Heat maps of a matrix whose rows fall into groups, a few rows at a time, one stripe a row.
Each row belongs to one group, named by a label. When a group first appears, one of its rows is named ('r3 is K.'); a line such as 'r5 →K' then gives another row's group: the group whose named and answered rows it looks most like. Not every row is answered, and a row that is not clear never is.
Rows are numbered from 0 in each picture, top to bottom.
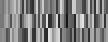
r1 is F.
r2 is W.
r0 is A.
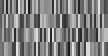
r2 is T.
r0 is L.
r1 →A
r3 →A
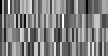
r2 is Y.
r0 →T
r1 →L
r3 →A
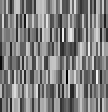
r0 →A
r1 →L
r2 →L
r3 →F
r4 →W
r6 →F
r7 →F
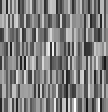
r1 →A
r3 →T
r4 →L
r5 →A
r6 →F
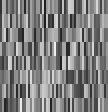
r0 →L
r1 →F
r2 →W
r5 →T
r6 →L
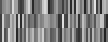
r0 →F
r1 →L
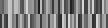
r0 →F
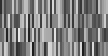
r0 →T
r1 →T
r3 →W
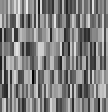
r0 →F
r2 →T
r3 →A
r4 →Y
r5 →F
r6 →T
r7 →W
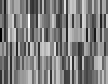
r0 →Y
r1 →Y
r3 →L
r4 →T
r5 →T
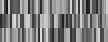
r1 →F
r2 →F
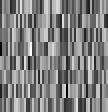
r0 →T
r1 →L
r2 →F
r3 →W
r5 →F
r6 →Y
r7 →A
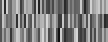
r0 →F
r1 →L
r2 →A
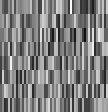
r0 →T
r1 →A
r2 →F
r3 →F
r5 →L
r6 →W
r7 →T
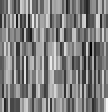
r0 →T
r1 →L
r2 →A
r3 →W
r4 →W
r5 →W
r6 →W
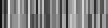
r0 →Y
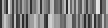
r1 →W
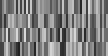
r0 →L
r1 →Y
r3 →W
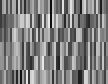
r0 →L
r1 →T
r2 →F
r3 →A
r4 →A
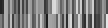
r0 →W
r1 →W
